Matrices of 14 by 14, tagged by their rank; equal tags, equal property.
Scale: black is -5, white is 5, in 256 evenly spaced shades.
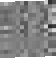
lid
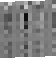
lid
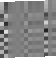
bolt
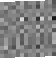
lid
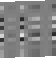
bolt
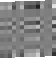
bolt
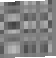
bolt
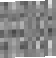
lid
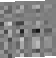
lid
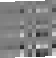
bolt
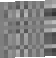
bolt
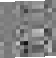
lid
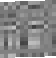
lid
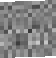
lid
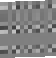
bolt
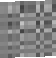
bolt
